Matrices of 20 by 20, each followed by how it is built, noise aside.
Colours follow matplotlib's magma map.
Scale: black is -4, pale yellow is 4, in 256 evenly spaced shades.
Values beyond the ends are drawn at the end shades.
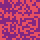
noise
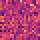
noise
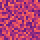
noise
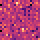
noise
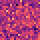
noise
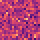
noise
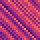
Toeplitz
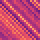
Toeplitz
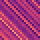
Toeplitz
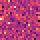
noise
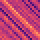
Toeplitz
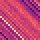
Toeplitz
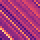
Toeplitz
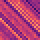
Toeplitz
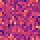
noise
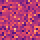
noise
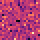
noise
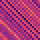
Toeplitz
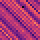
Toeplitz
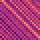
Toeplitz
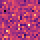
noise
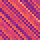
Toeplitz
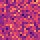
noise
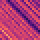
Toeplitz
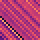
Toeplitz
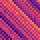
Toeplitz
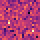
noise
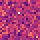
noise
